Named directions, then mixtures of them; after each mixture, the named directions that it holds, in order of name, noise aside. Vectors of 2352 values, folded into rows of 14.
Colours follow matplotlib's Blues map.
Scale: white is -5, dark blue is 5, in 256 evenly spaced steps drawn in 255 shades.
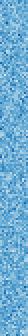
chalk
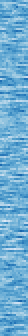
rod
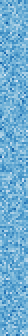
chalk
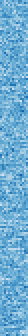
chalk, rod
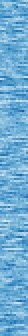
rod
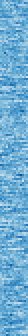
chalk, rod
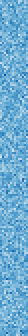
chalk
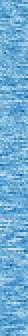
chalk, rod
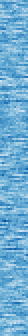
rod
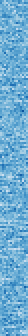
chalk, rod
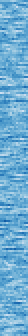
rod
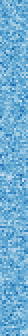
chalk, rod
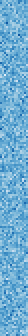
chalk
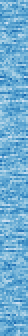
chalk, rod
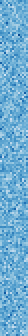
chalk
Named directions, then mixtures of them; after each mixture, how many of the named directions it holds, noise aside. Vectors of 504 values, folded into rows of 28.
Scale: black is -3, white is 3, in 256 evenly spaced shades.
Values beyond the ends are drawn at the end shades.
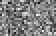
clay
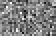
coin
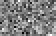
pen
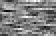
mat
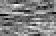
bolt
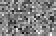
three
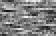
one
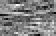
one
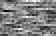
one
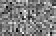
one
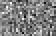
one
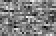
three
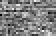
three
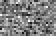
three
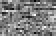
three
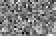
one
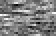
one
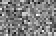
one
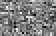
three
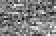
three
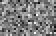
three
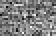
two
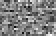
two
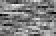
two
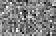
one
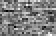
three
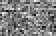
three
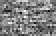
three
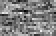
two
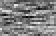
two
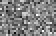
one
